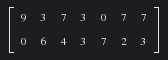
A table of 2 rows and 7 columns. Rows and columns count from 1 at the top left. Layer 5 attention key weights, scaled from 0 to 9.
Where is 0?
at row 1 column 5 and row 2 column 1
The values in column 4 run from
3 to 3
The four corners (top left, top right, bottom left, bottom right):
9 7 0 3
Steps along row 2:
up down down up down up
